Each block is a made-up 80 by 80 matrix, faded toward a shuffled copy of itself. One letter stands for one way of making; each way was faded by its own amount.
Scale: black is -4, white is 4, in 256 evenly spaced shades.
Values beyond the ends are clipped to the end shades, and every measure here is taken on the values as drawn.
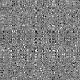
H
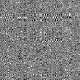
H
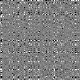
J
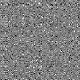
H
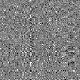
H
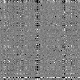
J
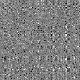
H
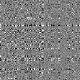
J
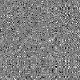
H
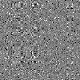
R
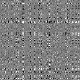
J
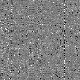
R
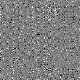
R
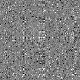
R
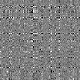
J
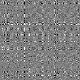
J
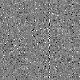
R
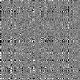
J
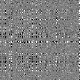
J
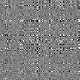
J
